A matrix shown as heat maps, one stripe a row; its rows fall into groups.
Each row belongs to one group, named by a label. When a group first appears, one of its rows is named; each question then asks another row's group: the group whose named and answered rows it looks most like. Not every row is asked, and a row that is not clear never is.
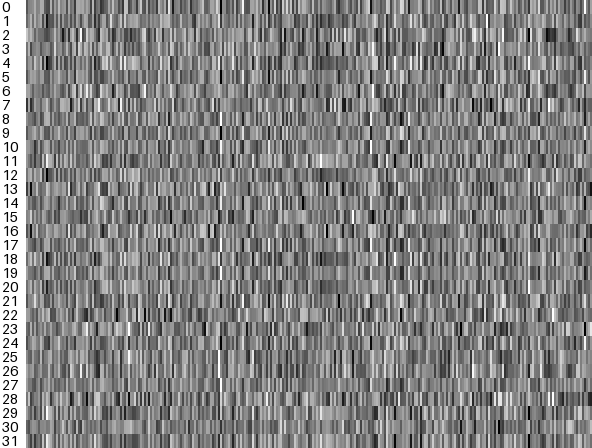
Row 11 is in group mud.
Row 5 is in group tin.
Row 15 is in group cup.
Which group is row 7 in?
cup
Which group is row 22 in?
cup
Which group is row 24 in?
tin
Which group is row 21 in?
tin
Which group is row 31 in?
mud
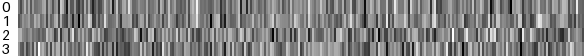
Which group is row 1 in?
cup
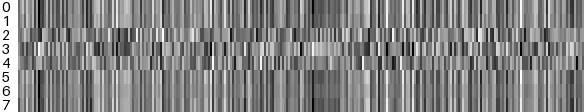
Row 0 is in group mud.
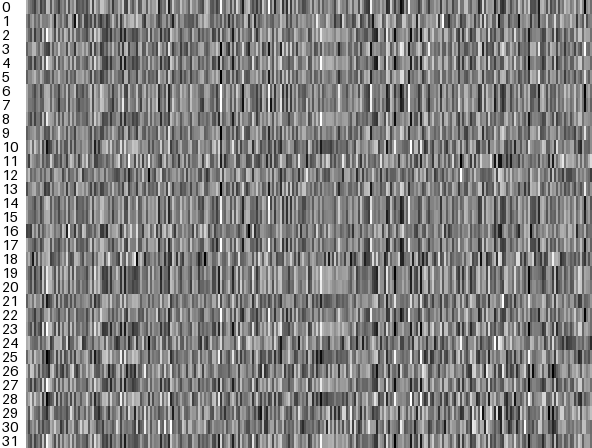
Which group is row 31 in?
mud
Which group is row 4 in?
mud
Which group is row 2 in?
mud
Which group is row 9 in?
tin
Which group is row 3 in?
tin
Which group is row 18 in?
cup
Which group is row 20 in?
mud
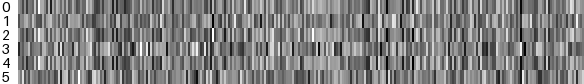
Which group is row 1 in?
tin
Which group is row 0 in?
mud
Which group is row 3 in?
cup
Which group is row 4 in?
mud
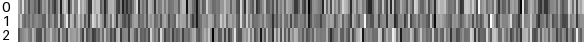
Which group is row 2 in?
tin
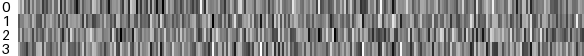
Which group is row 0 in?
cup
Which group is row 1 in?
tin
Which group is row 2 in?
cup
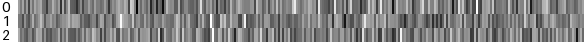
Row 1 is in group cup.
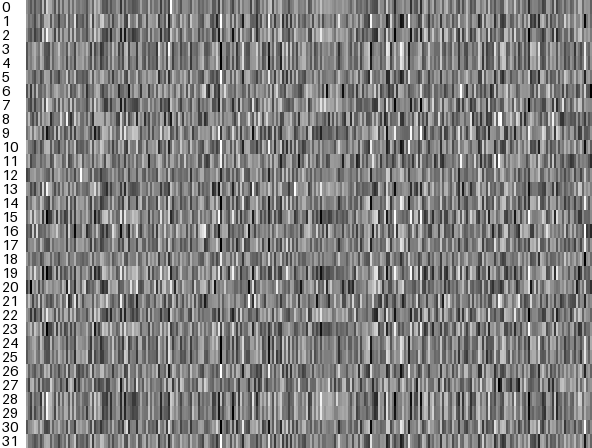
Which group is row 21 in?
cup
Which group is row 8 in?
cup
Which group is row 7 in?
mud
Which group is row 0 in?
mud
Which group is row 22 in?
mud
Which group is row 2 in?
mud
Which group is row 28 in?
mud
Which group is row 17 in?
tin
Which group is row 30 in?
tin
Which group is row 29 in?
mud
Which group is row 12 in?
tin
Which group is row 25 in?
tin
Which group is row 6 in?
cup
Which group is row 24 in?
tin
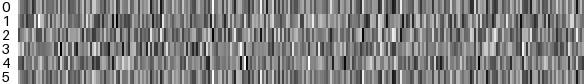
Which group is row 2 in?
tin
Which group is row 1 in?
mud
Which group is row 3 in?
cup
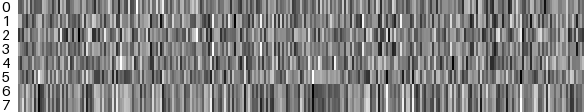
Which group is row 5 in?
mud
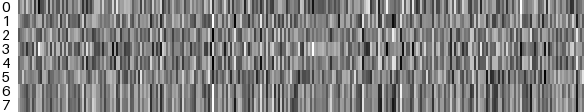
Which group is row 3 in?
mud
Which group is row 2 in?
tin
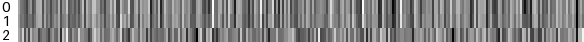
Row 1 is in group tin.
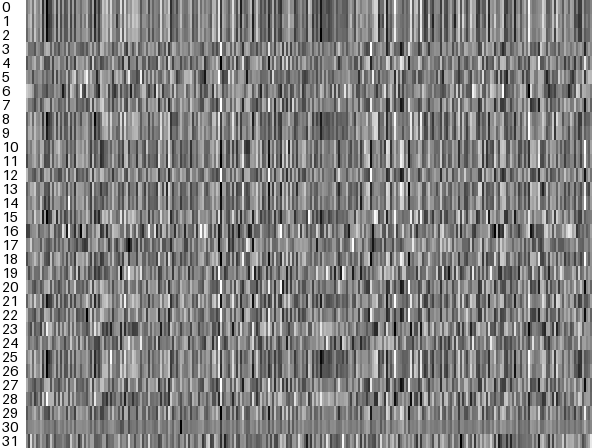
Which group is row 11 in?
tin
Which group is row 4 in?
tin
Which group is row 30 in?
tin
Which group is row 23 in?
mud
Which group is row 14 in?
tin
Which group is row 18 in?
tin
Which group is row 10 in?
tin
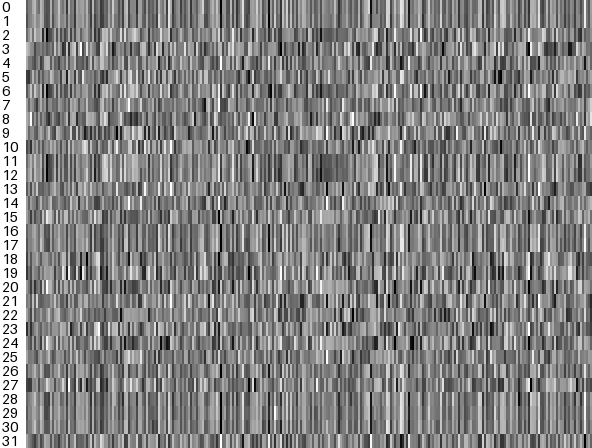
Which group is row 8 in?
cup
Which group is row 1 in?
tin
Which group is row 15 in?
mud
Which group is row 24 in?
mud
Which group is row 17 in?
tin
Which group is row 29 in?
tin
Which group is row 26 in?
tin
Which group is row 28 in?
tin
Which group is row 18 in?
cup
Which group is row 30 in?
tin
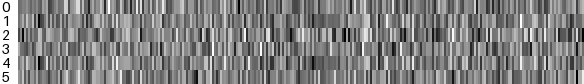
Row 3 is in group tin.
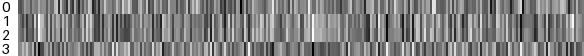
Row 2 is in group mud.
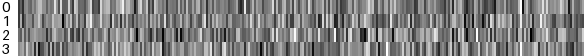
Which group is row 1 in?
cup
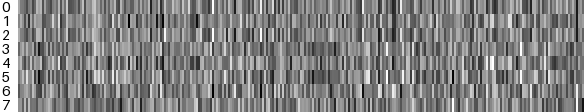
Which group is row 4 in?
cup
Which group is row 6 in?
tin
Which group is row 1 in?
cup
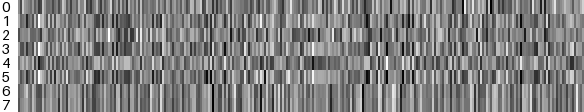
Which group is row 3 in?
mud
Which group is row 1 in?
mud
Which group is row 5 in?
mud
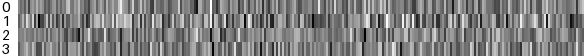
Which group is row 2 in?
cup
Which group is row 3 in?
tin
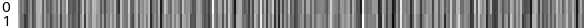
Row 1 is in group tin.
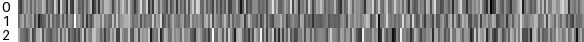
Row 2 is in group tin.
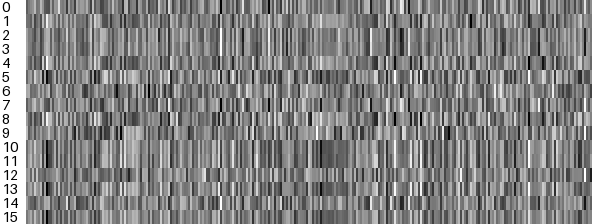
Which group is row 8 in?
mud
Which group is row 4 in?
mud
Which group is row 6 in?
cup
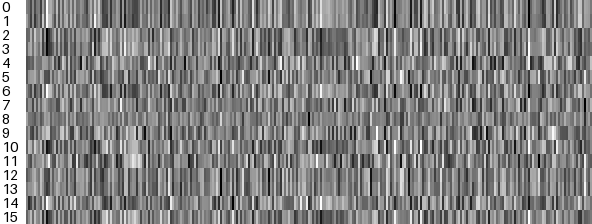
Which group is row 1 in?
mud
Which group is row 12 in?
tin
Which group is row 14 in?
mud
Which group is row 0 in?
mud
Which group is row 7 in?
cup
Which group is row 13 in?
tin
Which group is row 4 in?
cup
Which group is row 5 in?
tin
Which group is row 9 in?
cup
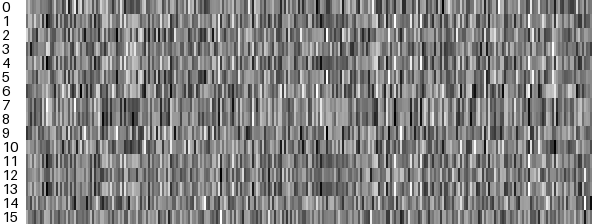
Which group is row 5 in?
cup
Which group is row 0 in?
cup
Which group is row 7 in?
mud
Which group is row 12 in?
tin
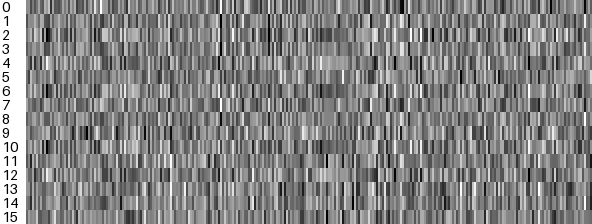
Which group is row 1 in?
tin
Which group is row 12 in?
mud
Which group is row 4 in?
mud
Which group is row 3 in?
tin
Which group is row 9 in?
cup
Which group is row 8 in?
tin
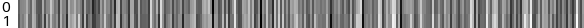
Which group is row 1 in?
tin
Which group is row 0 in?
tin
